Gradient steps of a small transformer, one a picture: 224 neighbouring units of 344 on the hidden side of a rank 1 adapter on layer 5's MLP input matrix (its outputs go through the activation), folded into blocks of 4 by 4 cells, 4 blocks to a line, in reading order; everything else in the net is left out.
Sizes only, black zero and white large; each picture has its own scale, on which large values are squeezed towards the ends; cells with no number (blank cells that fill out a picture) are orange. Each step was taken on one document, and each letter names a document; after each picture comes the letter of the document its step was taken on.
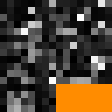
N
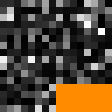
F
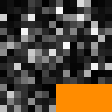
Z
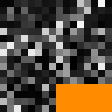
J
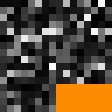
J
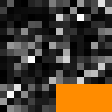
N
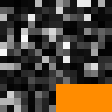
Z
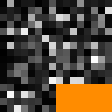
N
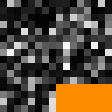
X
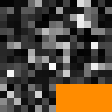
J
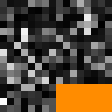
F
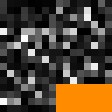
J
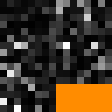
X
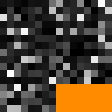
N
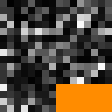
J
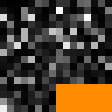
Z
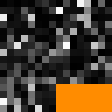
Z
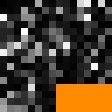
Z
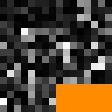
X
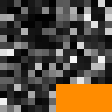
X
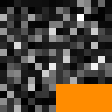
Z
